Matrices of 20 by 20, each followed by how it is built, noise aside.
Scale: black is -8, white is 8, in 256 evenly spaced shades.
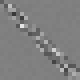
banded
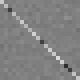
diagonal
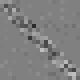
banded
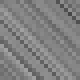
Toeplitz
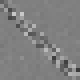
banded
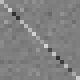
diagonal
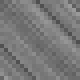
Toeplitz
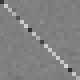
diagonal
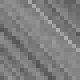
Toeplitz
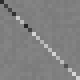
diagonal
